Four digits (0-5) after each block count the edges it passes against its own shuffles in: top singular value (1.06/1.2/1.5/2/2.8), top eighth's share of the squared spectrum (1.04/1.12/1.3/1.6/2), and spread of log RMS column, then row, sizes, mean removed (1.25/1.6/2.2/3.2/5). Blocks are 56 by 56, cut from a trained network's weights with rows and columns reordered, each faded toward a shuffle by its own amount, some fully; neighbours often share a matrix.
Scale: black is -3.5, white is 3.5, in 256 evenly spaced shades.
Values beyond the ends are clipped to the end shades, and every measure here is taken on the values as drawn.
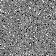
0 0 0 0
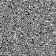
1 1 0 0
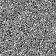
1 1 0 0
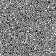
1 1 0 0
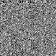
2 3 1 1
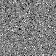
1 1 0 0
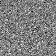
0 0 0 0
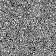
0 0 0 0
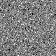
2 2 0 0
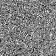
1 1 0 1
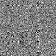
3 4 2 2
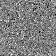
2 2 0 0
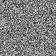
0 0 0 0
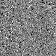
1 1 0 0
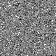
0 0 0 0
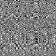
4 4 2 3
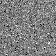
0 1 0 0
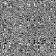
3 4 2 2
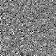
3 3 1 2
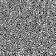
3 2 1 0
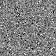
2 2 0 0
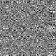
3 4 2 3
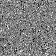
1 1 1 0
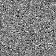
1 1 0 1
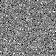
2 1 0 0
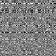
4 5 1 3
